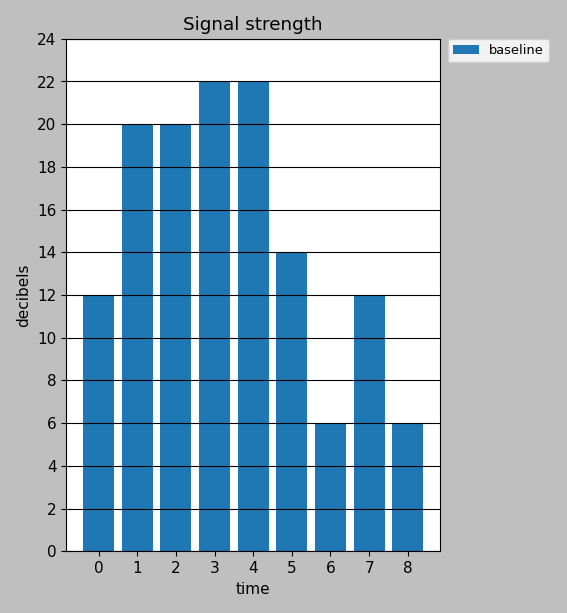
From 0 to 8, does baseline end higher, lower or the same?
lower
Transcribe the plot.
Title: Signal strength
x-axis: time, ticks 0 1 2 3 4 5 6 7 8
y-axis: decibels, ticks 0 2 4 6 8 10 12 14 16 18 20 22 24
Legend: baseline
Values:
baseline: 12 20 20 22 22 14 6 12 6
